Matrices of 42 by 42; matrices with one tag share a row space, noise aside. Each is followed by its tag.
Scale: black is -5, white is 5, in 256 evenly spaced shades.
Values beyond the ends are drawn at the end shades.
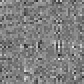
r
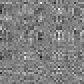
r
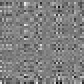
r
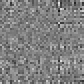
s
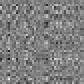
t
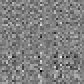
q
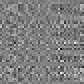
s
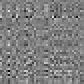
t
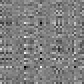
r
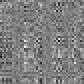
r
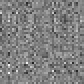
t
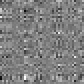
r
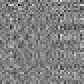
s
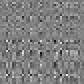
q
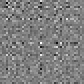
q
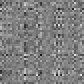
r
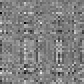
r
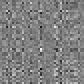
q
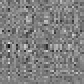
t
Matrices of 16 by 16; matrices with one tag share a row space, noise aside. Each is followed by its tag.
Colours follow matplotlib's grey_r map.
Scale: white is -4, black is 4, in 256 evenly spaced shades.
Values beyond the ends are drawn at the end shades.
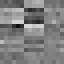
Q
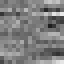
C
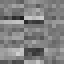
Q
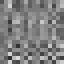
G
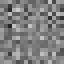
G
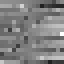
C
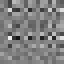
G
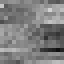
C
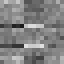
Q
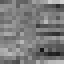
C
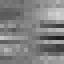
C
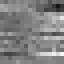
C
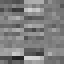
Q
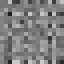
G
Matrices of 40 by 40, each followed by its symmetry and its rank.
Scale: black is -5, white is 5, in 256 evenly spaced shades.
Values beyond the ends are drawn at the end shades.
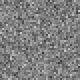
neither, full rank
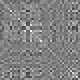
symmetric, rank five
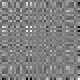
symmetric, rank two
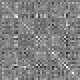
symmetric, rank five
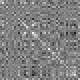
symmetric, rank five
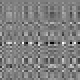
neither, rank two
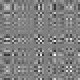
symmetric, rank two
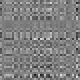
neither, rank two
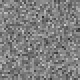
neither, full rank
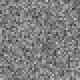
neither, full rank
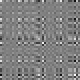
symmetric, rank two
